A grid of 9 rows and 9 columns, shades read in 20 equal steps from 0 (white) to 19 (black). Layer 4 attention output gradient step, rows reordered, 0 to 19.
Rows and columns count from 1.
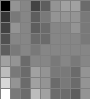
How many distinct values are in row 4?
4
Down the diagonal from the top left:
19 10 9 11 9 10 10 11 8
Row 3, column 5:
11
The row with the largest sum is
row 1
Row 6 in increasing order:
7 8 9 9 9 9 10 10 11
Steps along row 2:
down down up down down same same up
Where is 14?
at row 1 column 4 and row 3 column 1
